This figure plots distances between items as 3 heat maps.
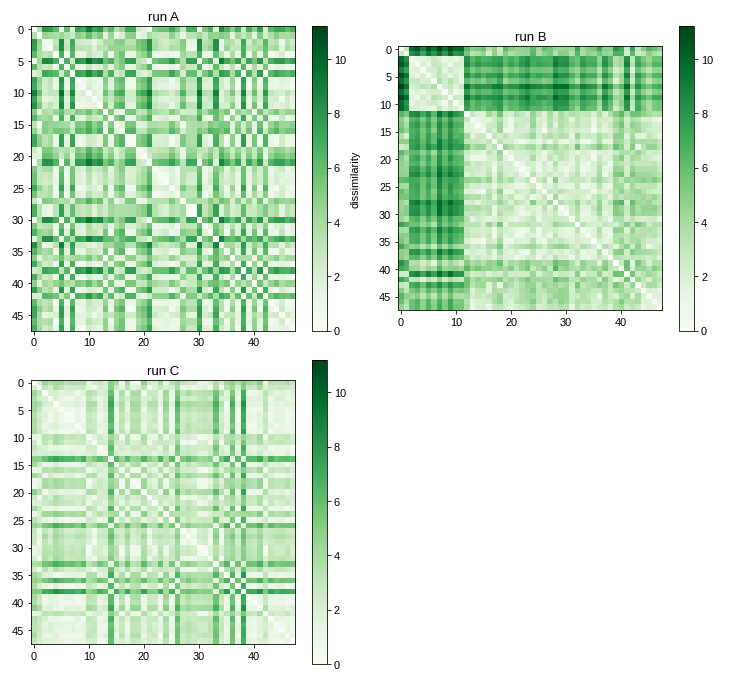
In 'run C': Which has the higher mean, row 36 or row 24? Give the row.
36
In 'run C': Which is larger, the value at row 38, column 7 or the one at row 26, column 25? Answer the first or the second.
the first
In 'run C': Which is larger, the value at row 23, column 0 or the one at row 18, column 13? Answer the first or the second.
the first
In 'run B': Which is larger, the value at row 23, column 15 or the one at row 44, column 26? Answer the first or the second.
the second
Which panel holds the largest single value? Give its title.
run B
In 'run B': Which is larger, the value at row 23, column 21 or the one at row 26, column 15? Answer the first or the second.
the first
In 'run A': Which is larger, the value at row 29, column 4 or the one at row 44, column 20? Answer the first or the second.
the second
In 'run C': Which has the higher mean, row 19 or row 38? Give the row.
38
